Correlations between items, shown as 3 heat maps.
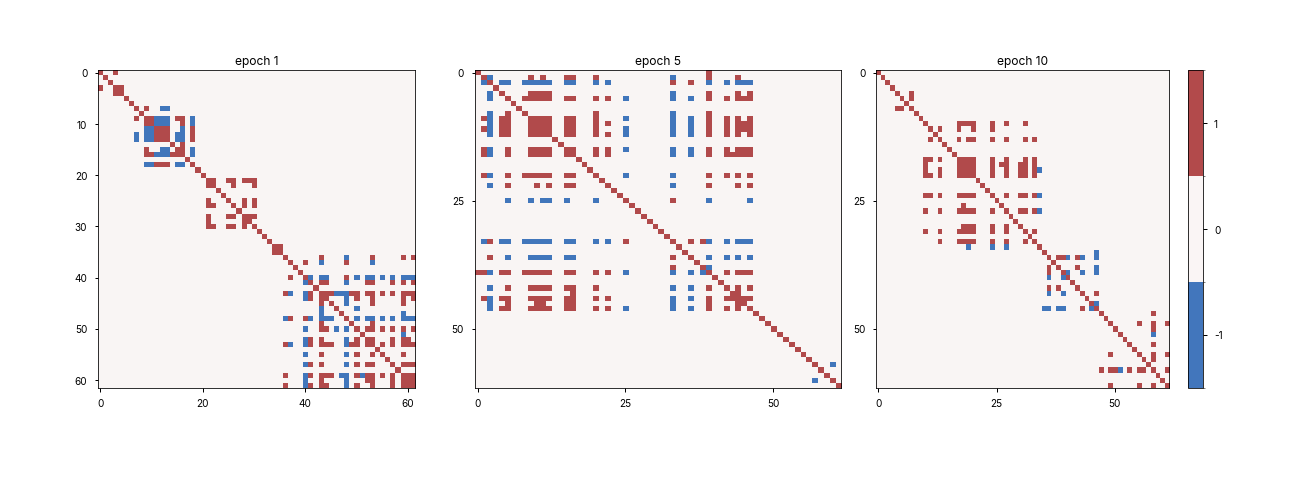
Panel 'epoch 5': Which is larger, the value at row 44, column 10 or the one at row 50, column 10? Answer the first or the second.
the first
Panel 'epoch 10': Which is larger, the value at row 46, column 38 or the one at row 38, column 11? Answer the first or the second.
the second
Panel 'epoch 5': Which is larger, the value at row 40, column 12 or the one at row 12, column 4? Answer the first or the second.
the second
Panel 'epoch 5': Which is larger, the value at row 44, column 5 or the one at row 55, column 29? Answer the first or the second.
the first
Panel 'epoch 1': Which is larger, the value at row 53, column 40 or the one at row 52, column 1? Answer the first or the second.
the second
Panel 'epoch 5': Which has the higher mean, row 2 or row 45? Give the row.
45
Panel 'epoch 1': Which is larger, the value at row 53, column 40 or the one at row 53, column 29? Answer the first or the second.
the second
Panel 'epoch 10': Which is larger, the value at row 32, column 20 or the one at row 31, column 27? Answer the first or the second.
the second
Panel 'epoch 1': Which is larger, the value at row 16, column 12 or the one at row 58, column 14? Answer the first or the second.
the second
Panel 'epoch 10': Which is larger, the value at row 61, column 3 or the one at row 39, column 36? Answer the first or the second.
the second
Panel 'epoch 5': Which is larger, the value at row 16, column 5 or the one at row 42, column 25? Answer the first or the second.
the first
